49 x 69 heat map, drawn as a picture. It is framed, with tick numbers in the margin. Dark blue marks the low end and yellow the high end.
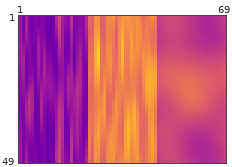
It is made of 1 by 3 panels. Panel 1,1: low, streaked downward. Panel 1,2: high, streaked downward. Panel 1,3: middling, smooth.
